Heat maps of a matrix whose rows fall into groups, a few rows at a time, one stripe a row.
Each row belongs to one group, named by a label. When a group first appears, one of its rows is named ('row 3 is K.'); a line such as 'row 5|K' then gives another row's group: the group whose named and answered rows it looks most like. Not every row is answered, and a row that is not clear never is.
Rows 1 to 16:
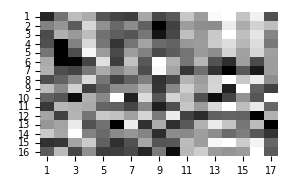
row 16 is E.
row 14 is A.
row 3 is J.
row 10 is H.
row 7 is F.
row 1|J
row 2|J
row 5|J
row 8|J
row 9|A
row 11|J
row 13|E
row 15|J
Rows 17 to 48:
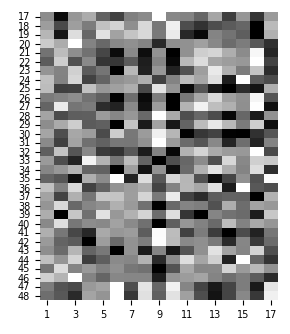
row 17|F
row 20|A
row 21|E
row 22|E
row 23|E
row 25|F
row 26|E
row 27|E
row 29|E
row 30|F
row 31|F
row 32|E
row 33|J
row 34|E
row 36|A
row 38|J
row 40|J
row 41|F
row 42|F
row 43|E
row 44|A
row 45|J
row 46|A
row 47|H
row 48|H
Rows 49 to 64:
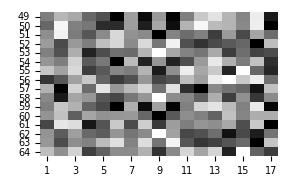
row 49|E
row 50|E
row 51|J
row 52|H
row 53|F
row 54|E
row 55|A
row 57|H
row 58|F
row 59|E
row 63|H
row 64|A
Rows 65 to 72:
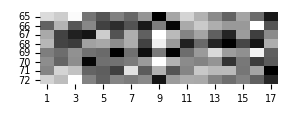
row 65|A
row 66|E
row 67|F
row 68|F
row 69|E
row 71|E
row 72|A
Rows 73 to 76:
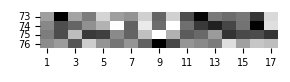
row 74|H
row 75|F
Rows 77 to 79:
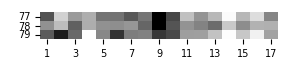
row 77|J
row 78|J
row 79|J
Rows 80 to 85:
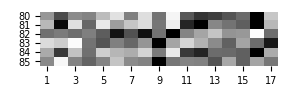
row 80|H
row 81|H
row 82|E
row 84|H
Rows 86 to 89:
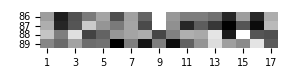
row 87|F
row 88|A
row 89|E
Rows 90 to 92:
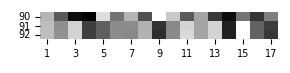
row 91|A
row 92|A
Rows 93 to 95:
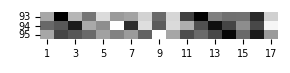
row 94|H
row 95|F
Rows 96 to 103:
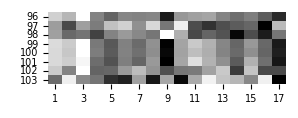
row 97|H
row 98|F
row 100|A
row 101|A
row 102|A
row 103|E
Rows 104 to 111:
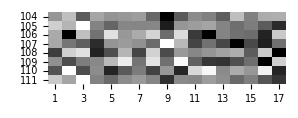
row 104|J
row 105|A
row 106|H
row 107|F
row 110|E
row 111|A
